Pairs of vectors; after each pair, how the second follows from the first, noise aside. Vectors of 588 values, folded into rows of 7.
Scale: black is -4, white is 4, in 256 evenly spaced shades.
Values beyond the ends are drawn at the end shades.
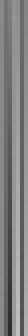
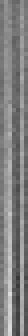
negated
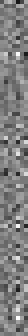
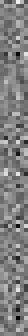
negated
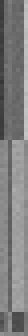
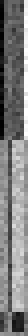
scaled up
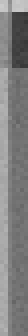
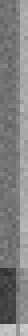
reversed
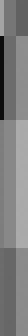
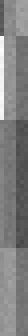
negated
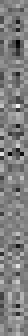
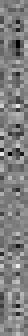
copied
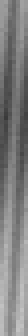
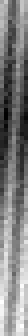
scaled up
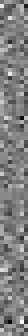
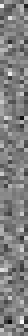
copied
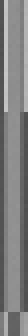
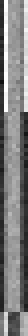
scaled up
